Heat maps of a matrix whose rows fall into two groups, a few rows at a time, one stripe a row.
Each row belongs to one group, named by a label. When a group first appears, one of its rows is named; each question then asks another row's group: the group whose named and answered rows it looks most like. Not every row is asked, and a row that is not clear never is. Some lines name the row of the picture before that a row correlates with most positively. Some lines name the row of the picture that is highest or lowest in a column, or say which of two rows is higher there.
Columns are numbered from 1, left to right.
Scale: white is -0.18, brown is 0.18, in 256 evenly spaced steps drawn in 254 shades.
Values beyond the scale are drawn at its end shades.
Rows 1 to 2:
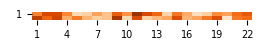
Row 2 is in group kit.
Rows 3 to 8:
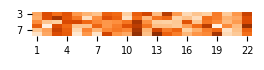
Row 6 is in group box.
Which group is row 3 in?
kit
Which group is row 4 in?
kit
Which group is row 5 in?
box
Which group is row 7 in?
kit
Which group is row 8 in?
kit
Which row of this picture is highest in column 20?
6
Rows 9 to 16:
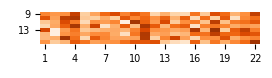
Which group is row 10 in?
kit
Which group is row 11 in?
box
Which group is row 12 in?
kit
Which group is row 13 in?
box
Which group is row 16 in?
box
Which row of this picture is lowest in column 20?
10
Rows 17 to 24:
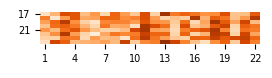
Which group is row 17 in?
kit
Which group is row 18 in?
box
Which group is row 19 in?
kit
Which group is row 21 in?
box
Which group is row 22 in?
kit
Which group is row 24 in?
kit
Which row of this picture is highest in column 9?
24
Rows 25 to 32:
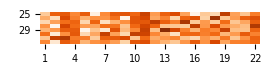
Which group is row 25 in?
kit
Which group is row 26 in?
box
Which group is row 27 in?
kit
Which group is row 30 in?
box
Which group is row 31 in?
kit
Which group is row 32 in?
box
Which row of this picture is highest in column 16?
28
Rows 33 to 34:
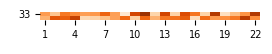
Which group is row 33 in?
box
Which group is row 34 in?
kit
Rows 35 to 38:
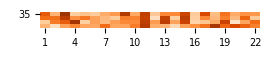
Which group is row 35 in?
kit
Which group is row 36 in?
kit
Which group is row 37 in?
kit
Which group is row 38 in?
box
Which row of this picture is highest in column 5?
36
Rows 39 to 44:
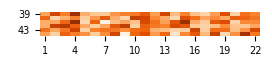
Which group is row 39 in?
kit
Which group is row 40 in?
box
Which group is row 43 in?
box
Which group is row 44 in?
box
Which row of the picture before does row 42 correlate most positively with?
37
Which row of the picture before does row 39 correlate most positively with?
37
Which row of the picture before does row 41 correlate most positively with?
37
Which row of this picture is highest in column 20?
40
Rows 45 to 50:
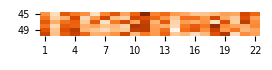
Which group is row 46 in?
box
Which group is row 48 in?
box
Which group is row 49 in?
box
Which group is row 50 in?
kit
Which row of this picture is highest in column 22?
45
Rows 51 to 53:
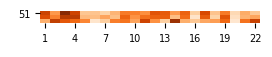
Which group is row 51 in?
kit
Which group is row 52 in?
kit
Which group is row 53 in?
kit
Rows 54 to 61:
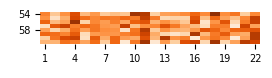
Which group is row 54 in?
box
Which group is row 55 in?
box
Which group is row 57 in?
kit
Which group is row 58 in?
box
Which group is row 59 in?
box
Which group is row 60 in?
kit
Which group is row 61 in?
box
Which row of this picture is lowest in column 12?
61
